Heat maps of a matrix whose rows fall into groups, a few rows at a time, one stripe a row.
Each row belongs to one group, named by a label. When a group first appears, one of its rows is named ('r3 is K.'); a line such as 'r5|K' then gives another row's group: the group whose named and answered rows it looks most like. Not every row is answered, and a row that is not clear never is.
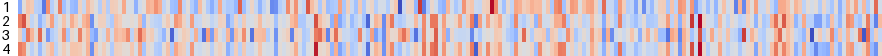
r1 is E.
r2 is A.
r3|A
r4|A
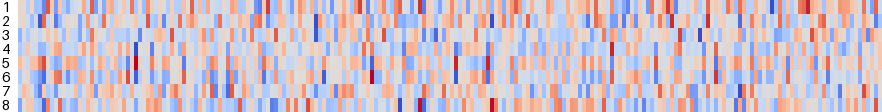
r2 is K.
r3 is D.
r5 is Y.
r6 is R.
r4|R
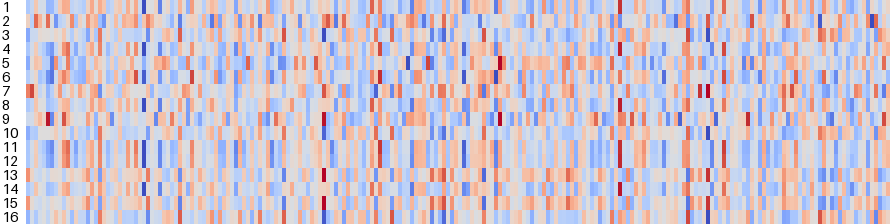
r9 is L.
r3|D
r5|E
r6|R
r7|A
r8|R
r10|D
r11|R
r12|R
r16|D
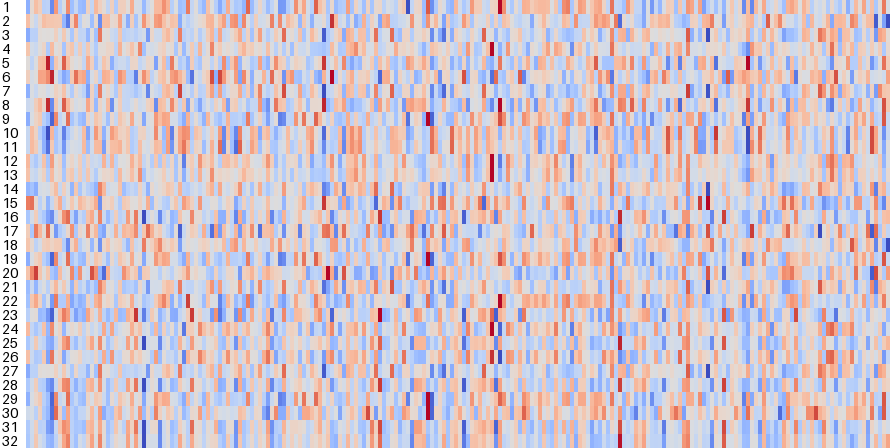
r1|E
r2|Y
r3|D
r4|K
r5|L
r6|Y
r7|D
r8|L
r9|E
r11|K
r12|K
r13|K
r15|A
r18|Y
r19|E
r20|A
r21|D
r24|K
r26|K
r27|D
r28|R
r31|R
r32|R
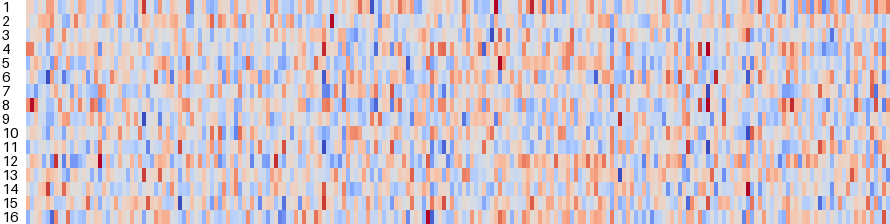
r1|Y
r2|Y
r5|E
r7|D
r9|R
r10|K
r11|D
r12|E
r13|Y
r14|L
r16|E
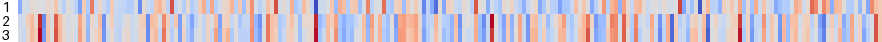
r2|L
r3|L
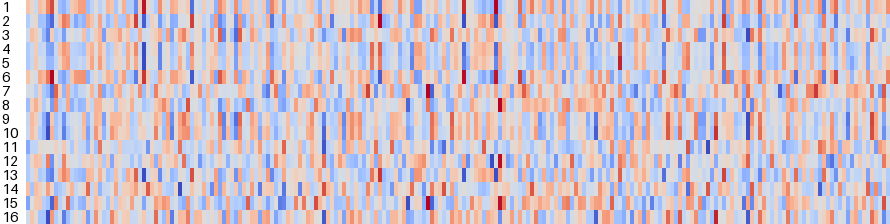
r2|R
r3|K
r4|R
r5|R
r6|Y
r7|E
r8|E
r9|K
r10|K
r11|D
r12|L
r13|R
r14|A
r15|E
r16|K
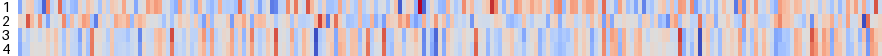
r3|D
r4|D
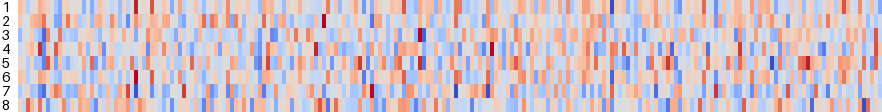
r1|Y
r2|Y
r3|E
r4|L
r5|E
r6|Y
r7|R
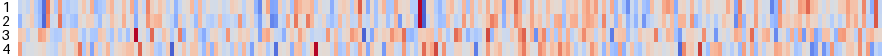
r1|E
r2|E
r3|Y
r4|A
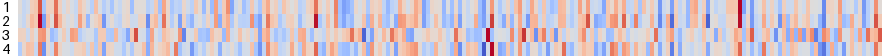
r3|Y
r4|L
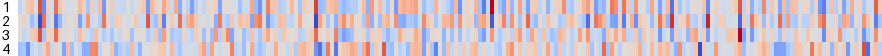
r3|L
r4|D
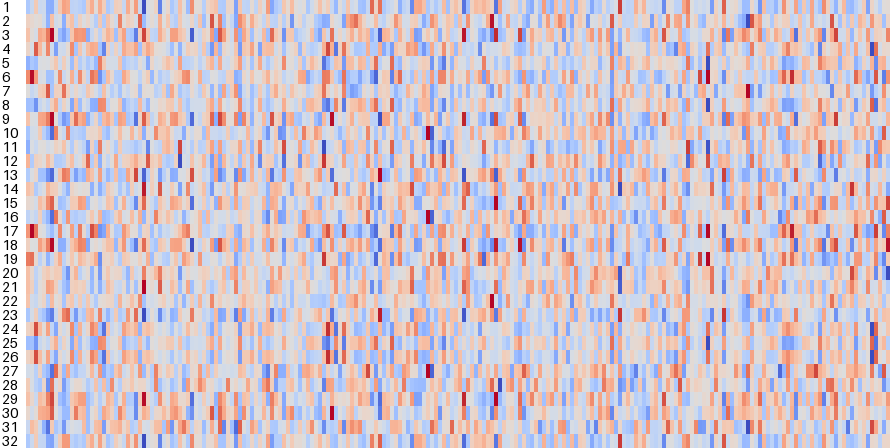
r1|R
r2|K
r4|A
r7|L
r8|D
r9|Y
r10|E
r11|D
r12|A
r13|R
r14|Y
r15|Y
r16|E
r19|A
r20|Y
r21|Y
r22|K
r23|R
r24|A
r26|A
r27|E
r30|Y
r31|K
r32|R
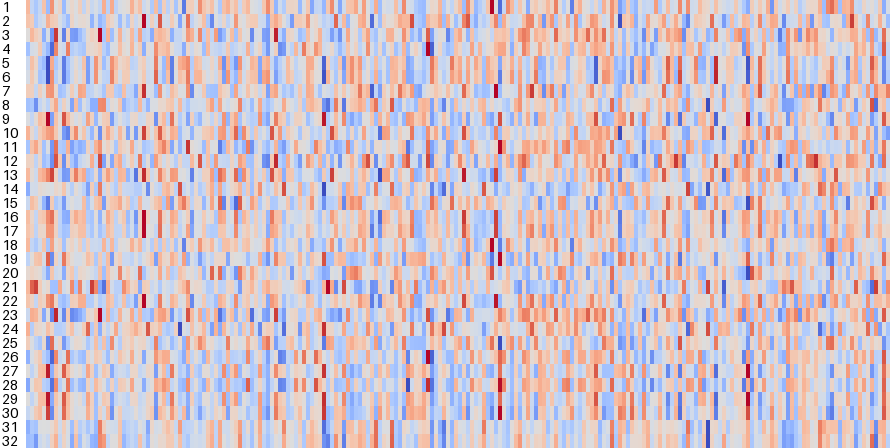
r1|K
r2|Y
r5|K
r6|K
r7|Y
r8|D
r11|E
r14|D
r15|K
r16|Y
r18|K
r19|L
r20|K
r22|Y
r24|A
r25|K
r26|E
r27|L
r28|E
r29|L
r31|D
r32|D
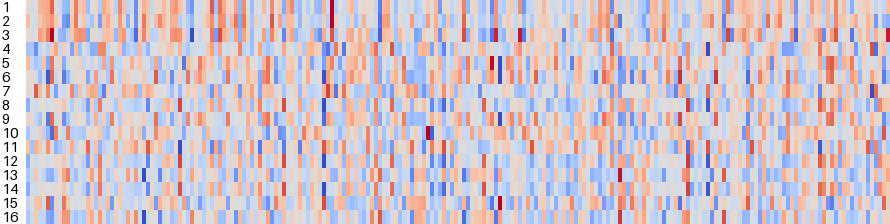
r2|Y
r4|D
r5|K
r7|A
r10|E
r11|A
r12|D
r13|R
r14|D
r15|L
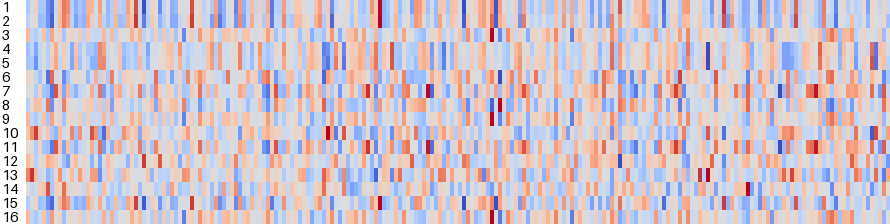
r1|R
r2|R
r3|K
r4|D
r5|D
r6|K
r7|E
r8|L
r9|K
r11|E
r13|A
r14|L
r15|R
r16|K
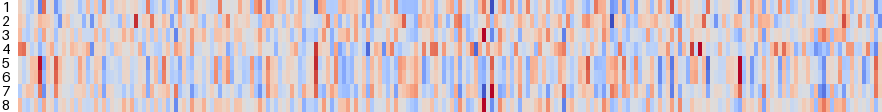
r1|K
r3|K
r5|L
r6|L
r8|K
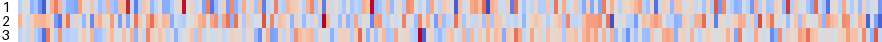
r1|R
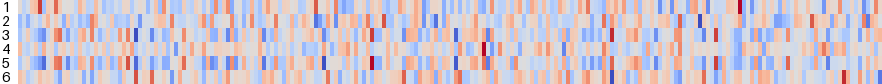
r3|R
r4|K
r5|R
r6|Y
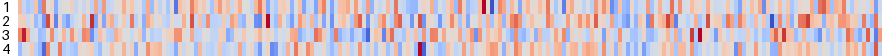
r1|K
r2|E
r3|A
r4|E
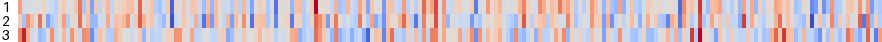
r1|A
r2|A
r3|A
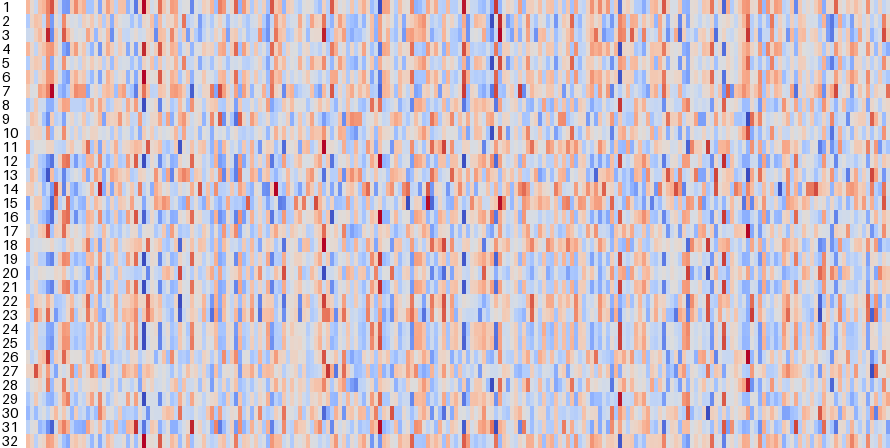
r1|Y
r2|L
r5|L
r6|Y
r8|R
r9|K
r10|L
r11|A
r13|K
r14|E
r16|R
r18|A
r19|R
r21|R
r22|A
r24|R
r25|R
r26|L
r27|A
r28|L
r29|R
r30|D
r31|R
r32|Y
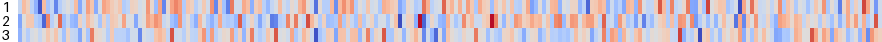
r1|K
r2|E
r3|D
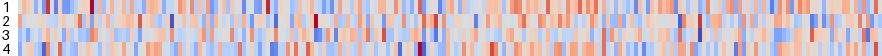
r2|A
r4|E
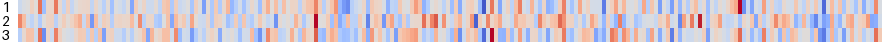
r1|L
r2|A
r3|L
